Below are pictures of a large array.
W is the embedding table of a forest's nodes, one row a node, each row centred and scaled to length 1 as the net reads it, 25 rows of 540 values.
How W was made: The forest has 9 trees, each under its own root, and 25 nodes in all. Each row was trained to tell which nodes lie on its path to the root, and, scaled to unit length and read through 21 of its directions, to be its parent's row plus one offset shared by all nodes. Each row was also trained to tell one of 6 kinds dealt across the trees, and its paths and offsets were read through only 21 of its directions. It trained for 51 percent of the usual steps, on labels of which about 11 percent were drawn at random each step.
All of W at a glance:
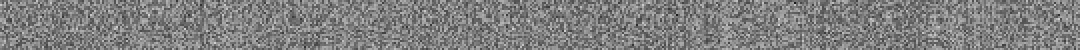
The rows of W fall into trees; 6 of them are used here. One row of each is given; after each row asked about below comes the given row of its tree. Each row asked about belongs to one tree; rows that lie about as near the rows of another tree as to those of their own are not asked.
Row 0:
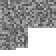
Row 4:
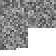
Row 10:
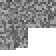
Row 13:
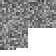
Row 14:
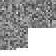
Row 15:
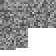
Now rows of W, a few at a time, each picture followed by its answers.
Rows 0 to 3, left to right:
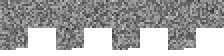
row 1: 0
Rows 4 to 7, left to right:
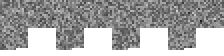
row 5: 0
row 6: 0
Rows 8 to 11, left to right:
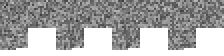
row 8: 14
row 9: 10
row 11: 14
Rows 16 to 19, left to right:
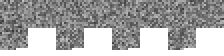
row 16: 10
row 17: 13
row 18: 4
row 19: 0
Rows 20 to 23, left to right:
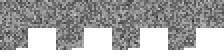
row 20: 13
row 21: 10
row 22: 10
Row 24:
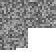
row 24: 13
